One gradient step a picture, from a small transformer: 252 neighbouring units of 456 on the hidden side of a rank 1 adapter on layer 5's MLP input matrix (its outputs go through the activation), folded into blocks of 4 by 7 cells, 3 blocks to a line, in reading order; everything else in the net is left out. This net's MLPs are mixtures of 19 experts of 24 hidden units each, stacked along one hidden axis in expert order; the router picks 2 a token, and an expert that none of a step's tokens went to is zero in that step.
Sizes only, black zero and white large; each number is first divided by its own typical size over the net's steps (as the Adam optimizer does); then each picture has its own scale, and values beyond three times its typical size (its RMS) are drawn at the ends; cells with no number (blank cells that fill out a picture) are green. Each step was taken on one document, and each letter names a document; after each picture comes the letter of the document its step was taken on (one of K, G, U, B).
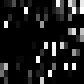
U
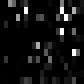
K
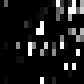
U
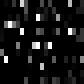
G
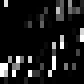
U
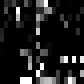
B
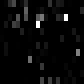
K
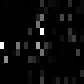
G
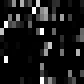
G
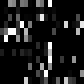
B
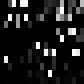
K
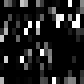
B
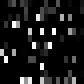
G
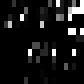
U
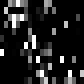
B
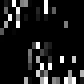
B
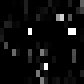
K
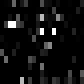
G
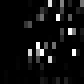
K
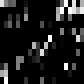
U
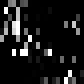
B
